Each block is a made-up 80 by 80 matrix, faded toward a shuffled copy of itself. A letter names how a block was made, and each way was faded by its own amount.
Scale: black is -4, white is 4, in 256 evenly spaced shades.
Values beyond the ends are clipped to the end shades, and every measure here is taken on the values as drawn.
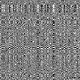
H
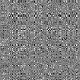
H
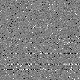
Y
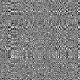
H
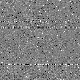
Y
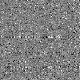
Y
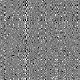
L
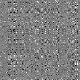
L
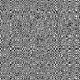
H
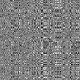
H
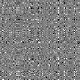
L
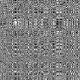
H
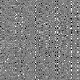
L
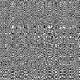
H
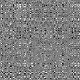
L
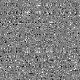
Y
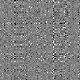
L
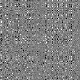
L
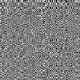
H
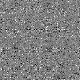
Y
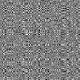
H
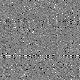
Y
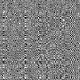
H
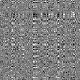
H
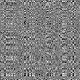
H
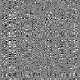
L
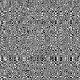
H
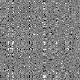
L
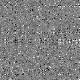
Y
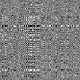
H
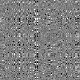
L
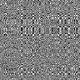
H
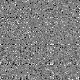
Y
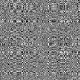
H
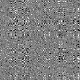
L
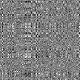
H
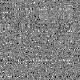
Y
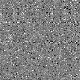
Y
